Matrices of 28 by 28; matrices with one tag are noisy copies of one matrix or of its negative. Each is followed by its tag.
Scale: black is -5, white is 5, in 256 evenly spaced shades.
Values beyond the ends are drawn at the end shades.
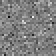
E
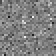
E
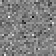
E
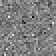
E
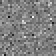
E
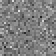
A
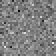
A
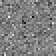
E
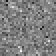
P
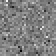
P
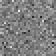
A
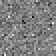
E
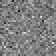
A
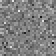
A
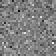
A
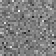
A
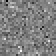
P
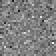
A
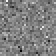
P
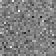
A
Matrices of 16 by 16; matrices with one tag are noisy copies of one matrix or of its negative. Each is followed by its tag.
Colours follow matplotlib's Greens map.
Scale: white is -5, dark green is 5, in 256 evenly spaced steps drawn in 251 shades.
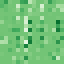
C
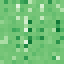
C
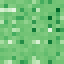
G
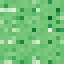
G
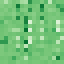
C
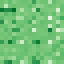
G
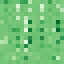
C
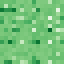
G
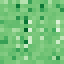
C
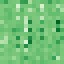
C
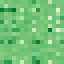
G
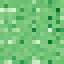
G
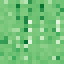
C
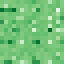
G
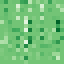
C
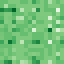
G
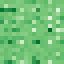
G
